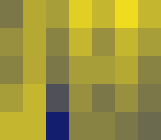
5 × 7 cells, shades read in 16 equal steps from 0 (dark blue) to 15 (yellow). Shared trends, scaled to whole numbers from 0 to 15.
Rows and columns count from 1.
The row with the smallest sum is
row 5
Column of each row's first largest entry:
6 4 2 2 1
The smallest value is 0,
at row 5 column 3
